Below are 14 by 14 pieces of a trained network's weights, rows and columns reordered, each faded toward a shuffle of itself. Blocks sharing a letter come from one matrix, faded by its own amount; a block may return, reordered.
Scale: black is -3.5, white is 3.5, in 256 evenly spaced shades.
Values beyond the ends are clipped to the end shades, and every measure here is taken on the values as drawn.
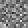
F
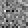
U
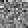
U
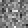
U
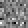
F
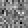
U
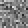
U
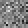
U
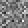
U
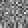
F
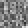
F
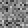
U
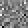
F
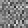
F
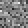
U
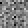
U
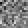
F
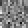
F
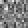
F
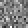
U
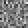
U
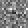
U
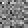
U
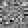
U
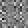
F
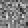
U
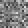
F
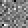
F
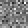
U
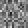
F
